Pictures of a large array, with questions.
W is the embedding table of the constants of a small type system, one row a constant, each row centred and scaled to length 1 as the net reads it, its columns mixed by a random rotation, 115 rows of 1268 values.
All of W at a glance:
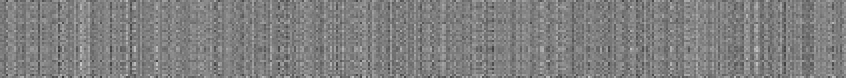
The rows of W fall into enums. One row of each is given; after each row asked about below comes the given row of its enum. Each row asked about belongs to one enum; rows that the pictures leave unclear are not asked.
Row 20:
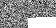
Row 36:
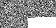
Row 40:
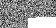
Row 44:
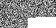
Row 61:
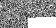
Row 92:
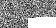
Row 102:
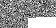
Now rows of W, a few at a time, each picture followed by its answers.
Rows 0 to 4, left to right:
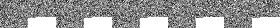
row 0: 44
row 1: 40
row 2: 40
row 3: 36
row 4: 102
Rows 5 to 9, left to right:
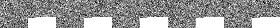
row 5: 92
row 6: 102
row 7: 36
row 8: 44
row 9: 20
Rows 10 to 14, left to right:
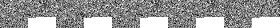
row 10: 102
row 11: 61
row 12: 102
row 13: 102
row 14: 44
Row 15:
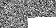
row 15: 36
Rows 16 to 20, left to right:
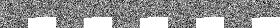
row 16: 92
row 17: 44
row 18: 40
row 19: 92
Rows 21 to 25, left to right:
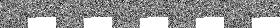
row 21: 61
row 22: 36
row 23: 40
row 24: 40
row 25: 61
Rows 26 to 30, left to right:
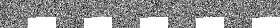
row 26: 44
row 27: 92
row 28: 102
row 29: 36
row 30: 92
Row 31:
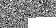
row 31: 102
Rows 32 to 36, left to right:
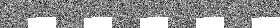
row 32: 20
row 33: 40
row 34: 92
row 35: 92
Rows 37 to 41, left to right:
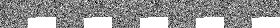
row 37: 44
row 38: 20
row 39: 102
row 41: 36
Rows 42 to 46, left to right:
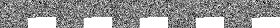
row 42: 20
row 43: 44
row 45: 61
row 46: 20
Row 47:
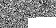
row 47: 102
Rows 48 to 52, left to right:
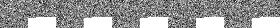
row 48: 102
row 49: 44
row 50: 40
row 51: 92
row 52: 40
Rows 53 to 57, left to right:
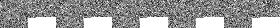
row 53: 61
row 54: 36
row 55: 36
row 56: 40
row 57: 102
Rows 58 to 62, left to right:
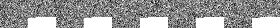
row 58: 44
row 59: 44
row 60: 102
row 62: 92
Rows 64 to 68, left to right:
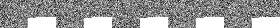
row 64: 44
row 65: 40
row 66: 92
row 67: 40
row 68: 36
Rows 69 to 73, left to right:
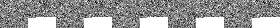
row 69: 102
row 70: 20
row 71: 36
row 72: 61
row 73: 20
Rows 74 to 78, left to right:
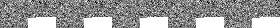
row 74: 20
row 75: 20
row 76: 36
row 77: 20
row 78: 40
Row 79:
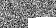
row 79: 92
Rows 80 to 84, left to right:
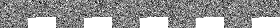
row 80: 20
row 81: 102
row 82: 36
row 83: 44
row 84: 36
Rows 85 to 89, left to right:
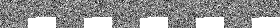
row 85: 40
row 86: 102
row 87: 40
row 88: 61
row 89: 36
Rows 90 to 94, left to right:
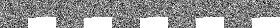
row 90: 92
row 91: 44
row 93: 36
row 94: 20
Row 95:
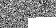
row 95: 102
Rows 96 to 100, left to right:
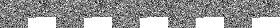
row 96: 102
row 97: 102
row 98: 36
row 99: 44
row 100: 102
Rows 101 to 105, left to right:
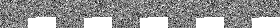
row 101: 40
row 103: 61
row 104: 102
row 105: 36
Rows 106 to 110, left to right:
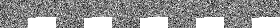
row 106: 44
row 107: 92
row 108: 92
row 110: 36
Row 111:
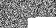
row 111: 44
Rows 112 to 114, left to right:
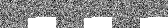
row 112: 40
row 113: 40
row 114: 92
